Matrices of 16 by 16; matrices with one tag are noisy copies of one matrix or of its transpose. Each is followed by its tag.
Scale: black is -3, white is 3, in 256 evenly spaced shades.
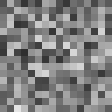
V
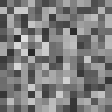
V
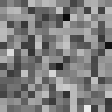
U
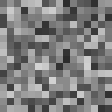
U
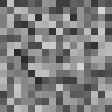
V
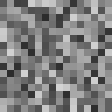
U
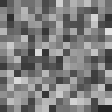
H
